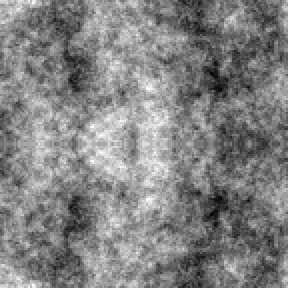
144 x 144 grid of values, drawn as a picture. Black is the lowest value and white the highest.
Ninth with the highest average: centre. Odd rows or columns: none. Mirror symmetry: top to bottom.
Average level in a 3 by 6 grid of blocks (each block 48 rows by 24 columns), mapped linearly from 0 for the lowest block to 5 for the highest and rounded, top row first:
314201
345411
314201
